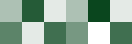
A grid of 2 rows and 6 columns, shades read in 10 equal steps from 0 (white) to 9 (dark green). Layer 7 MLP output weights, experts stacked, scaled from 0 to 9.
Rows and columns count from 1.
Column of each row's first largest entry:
5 3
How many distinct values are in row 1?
4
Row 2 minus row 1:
3 -7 6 2 -9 6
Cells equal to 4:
0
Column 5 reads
9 0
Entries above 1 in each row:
4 4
